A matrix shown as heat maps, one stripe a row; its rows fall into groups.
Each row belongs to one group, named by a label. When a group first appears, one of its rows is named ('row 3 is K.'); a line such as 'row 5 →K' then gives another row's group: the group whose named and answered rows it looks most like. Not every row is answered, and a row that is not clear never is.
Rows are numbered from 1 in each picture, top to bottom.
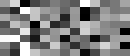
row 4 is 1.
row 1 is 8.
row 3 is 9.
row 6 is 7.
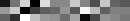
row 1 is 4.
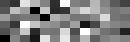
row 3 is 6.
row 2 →1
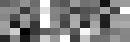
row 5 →8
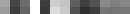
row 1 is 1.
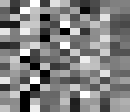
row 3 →6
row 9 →8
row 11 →6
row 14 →8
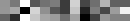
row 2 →9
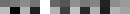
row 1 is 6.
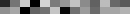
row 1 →4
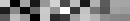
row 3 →1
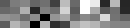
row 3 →6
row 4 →1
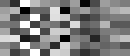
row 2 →7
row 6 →7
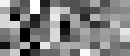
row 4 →7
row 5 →7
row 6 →7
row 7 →4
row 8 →8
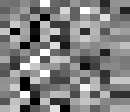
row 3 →6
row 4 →1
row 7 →7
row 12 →9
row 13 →8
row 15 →1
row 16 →7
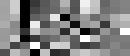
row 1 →8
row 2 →8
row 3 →7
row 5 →9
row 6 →8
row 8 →1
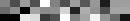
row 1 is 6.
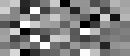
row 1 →7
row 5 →8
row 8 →8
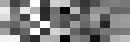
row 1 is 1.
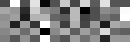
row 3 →9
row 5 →6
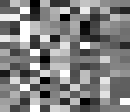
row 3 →7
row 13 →4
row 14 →6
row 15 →9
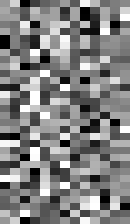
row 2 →9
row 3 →9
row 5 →9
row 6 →4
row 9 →6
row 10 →8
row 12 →9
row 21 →7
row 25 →1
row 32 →8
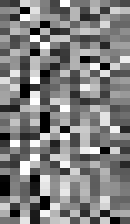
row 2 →9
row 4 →6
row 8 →1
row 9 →9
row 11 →6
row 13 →8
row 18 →6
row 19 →7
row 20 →4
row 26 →4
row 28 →4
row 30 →6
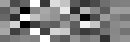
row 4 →8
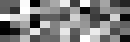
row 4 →4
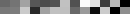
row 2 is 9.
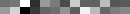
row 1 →4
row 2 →8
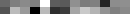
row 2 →1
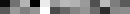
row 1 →4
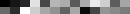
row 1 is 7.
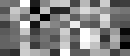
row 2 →1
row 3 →6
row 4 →4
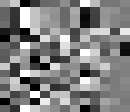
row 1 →8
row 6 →4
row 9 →1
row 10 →6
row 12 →8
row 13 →1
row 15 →4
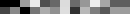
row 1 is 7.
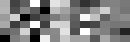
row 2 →6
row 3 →8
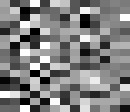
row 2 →8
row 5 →4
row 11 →1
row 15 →7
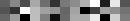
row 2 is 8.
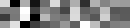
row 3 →4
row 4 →8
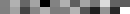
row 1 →6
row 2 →9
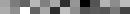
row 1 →9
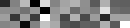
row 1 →4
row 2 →6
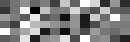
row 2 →4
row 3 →9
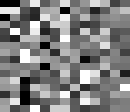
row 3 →4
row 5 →6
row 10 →6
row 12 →8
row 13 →9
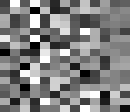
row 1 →6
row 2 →1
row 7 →1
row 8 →4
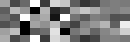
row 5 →7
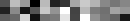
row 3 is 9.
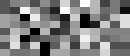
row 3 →9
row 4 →9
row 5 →1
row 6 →8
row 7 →6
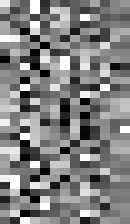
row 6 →7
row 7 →6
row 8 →1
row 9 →4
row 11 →6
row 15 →9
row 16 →7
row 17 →9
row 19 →9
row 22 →7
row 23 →8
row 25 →6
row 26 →7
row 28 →8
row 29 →4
